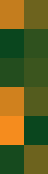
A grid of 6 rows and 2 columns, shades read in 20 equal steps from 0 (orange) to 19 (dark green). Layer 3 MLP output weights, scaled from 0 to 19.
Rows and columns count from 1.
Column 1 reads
4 19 17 3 0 18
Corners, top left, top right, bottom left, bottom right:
4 11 18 11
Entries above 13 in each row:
0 2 2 0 1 1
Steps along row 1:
up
